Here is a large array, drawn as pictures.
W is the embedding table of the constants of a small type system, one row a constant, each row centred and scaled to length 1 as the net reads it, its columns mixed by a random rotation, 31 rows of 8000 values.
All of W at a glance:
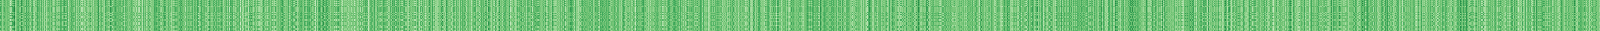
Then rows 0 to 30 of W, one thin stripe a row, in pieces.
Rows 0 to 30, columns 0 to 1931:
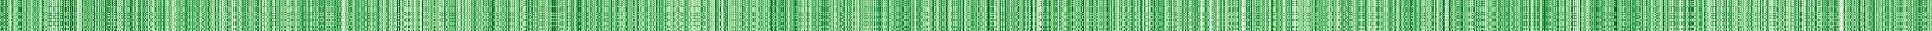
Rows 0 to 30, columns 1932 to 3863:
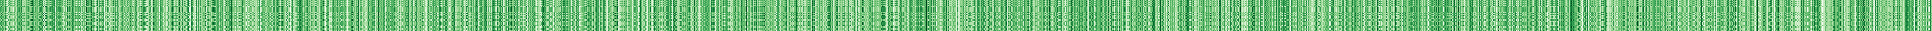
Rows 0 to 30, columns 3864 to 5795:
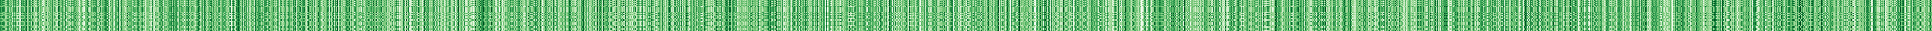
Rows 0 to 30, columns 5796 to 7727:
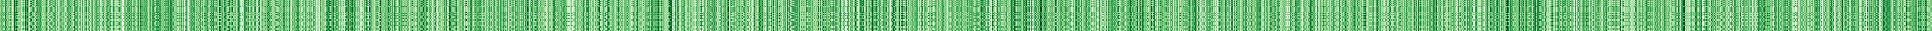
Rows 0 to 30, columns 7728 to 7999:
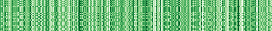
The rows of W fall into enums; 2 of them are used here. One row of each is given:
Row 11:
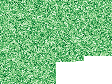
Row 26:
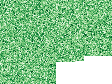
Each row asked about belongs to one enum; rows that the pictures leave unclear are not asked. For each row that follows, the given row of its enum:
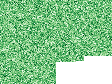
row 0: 11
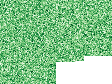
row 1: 26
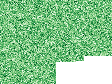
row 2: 11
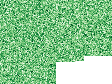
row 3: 26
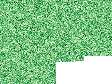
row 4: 11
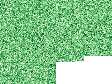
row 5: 26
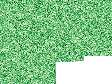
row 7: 11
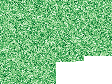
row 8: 11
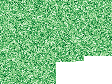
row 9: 11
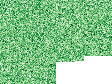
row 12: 26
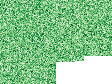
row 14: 26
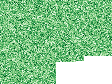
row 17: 11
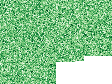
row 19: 26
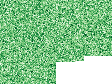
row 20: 26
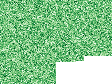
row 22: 11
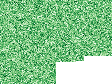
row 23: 11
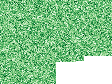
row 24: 11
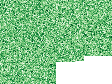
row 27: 26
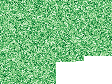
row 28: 11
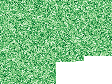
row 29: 11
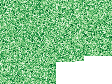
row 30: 26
